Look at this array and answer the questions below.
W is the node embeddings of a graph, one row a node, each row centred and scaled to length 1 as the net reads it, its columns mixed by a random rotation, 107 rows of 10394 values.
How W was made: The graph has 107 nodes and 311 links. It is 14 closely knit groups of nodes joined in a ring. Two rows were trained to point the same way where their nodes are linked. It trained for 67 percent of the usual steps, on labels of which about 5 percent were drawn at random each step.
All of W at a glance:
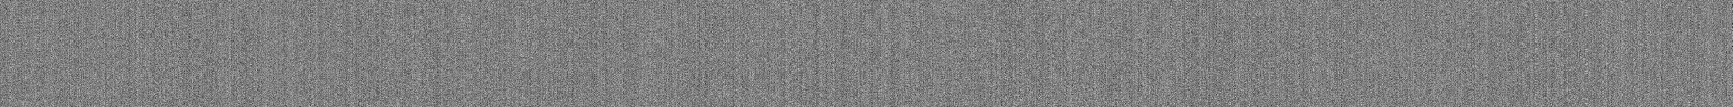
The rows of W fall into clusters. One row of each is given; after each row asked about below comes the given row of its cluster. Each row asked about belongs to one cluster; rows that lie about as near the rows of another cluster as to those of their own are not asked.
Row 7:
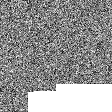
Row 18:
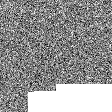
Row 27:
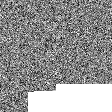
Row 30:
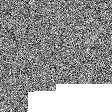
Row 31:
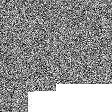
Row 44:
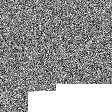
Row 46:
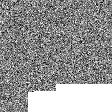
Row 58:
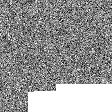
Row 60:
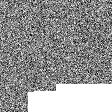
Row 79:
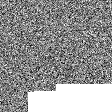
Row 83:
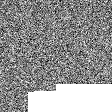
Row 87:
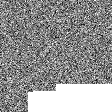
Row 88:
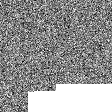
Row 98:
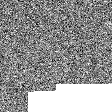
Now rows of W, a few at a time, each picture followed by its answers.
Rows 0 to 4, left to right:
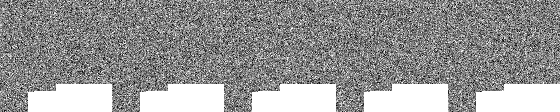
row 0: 58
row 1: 31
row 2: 98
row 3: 44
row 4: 27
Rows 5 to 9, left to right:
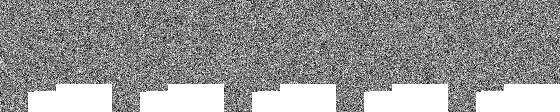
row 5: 79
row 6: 46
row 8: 79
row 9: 87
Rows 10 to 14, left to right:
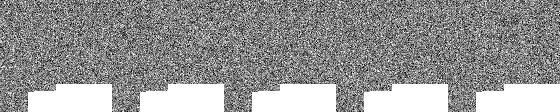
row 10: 83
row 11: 30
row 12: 83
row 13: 87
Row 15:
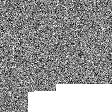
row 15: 83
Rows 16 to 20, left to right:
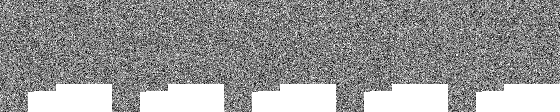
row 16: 18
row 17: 44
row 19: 31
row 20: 46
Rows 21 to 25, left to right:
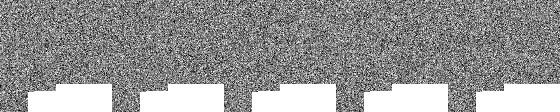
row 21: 27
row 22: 58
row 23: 46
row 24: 27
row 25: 44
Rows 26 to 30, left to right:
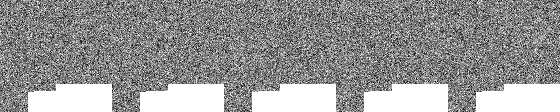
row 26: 46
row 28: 88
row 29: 18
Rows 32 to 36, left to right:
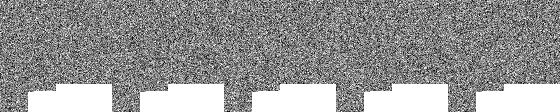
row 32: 31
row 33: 60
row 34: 18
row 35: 58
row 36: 60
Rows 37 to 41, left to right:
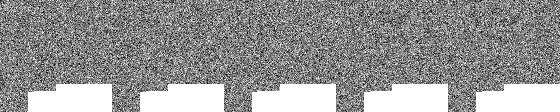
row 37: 18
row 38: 98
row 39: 87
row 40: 46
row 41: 46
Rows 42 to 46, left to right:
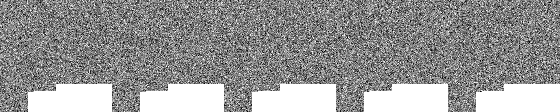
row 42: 60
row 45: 87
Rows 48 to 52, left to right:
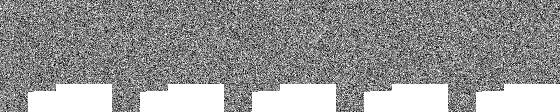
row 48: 18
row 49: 83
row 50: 30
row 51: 88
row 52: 7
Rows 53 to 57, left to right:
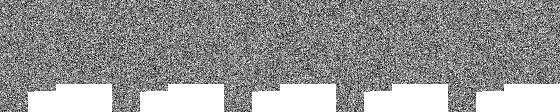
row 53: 58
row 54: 31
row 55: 88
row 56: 31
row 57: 79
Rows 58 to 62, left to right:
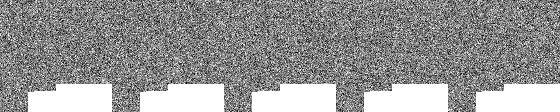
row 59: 98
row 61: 44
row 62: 30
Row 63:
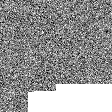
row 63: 18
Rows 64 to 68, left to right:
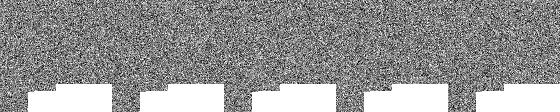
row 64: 83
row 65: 30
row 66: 98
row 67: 88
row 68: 31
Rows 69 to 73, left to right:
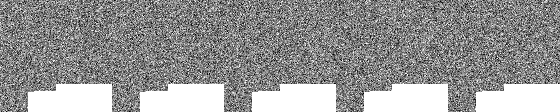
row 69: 60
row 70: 60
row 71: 83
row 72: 30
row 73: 83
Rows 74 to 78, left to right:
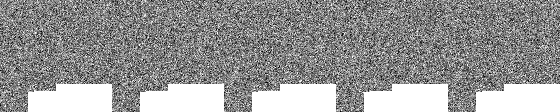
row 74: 44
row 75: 30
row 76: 44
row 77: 7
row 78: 44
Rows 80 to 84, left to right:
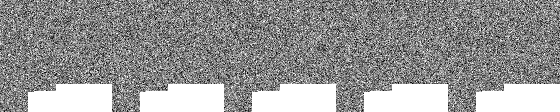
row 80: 46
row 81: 87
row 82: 30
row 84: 44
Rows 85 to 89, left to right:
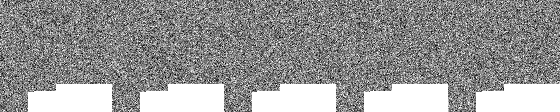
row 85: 46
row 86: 79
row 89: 60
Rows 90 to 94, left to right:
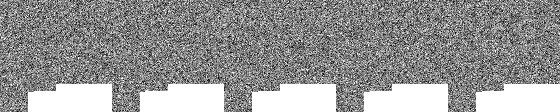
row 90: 60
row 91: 87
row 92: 58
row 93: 87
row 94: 46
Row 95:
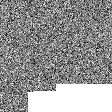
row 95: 7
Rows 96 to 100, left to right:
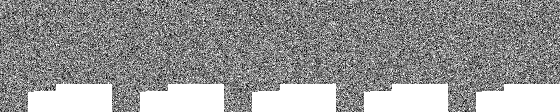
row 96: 87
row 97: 88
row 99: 88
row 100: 60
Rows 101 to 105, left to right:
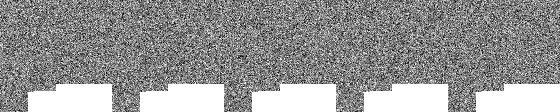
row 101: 27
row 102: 7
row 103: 83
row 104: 7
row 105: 31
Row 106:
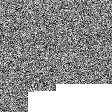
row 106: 44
